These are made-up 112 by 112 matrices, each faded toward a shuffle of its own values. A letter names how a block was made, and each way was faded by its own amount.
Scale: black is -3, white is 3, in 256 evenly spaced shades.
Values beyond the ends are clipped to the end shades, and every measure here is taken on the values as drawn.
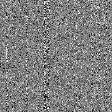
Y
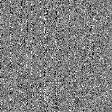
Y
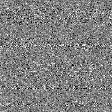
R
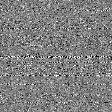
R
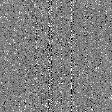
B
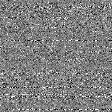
R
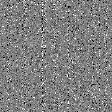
B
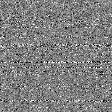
R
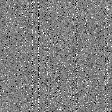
B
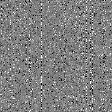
B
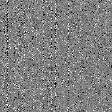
B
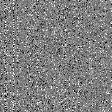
B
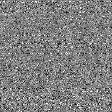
R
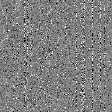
B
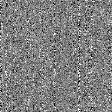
Y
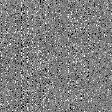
B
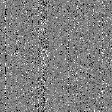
B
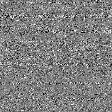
R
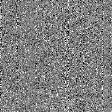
Y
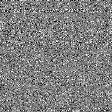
R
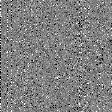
B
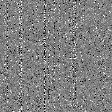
B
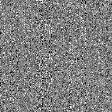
Y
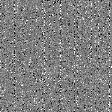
B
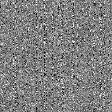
Y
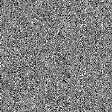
Y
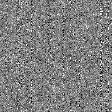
Y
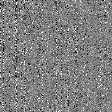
B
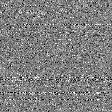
R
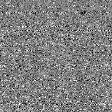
R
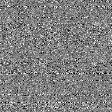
R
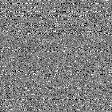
R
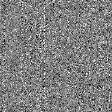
Y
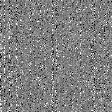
B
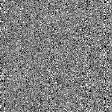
Y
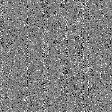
B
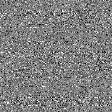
R
